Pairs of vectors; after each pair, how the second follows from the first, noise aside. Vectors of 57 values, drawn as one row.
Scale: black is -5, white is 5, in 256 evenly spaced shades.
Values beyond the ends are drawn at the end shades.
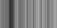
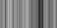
wrapped around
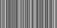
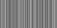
shrunk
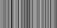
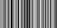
scaled up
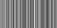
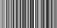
scaled up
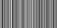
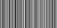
wrapped around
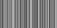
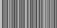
reversed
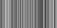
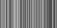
wrapped around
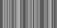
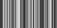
scaled up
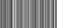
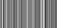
reversed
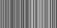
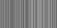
shrunk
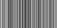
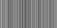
shrunk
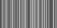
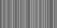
shrunk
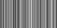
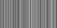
shrunk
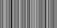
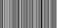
wrapped around
